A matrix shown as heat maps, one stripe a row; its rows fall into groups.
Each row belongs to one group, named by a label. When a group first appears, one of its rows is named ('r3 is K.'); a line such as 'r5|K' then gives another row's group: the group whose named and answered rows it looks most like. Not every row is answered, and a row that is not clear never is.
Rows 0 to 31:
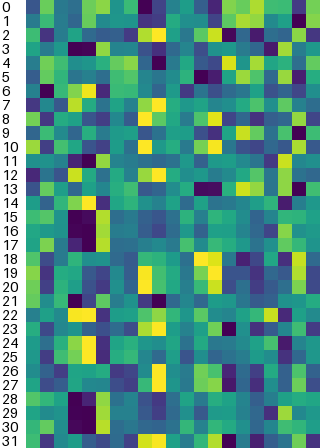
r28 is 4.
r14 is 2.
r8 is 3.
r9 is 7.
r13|7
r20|3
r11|4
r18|3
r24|2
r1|7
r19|3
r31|3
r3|4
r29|4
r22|2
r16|4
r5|7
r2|3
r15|4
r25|2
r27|3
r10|3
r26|3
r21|4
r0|7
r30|4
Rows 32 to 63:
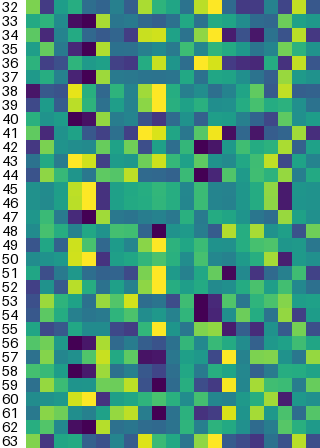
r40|4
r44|7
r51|3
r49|2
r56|4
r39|2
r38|2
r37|4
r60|2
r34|3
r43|2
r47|4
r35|4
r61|7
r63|3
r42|7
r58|4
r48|7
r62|4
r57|7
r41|3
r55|3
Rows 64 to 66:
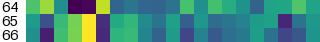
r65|2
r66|2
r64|4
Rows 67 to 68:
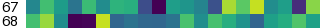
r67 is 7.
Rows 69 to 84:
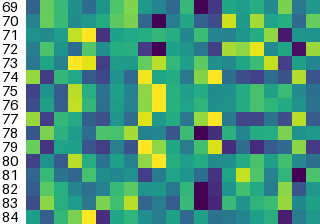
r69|7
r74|3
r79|3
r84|2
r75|2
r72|7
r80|2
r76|2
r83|7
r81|7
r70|7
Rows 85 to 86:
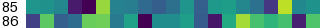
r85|4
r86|7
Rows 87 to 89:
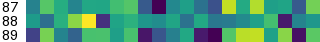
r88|2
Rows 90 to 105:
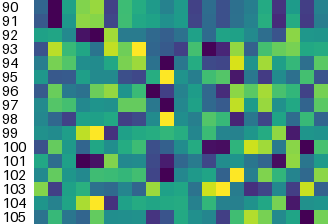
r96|7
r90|2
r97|7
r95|3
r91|2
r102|7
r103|3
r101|4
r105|7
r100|7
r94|7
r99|2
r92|4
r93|7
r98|3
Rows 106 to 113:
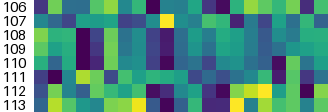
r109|4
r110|4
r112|7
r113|7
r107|3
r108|4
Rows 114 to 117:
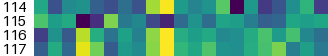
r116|2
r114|3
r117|2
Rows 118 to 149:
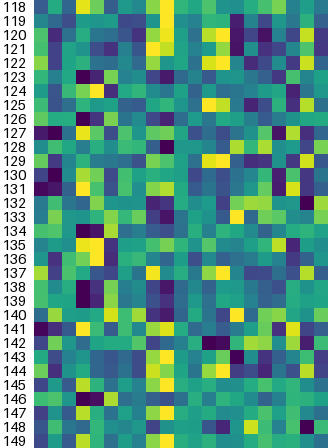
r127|2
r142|7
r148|7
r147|2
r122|3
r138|4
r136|2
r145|2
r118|2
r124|2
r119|3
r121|3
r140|7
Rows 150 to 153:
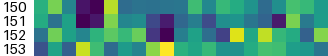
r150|4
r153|2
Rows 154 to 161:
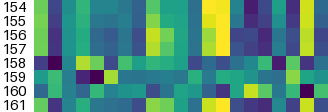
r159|4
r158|2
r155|3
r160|7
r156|3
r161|3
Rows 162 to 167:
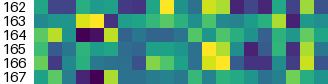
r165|3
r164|4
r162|3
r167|4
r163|2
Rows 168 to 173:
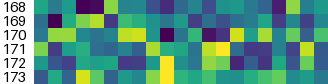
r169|2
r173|2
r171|3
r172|3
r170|7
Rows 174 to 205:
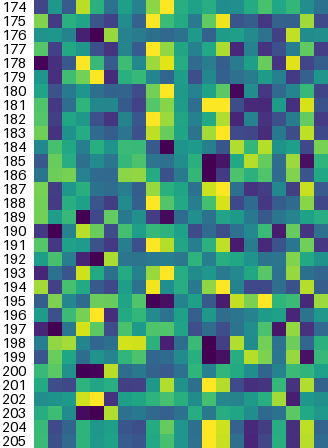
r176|4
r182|3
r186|7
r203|4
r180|3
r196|2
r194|3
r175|3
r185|7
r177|3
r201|3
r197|2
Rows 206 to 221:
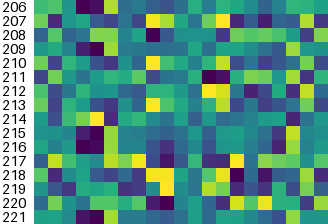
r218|3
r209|4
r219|3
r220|7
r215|4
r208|7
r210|3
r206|4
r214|2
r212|3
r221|4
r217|7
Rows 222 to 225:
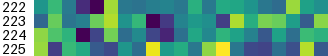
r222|4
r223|7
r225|3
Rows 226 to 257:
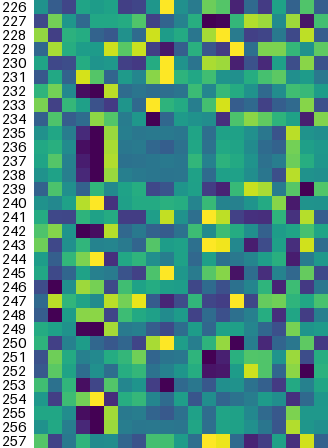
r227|7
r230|3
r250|3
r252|7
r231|2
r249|4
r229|7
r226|3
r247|7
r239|7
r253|4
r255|4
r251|7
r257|3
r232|4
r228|3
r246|2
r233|3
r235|4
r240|2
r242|4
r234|7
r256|4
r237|4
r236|4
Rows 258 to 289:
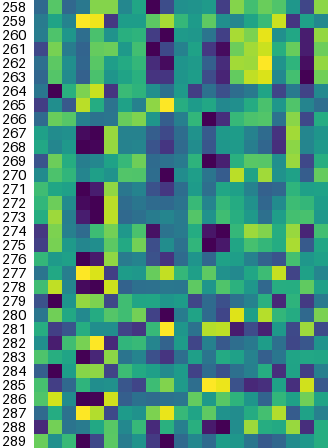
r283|4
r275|7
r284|2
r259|2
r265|2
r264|2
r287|2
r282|2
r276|4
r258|7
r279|2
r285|3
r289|4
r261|7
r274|7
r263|7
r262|7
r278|4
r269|7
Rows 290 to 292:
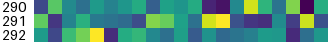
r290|7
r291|3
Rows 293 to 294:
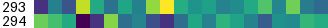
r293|2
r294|4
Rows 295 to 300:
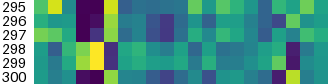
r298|2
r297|4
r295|4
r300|4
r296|4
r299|2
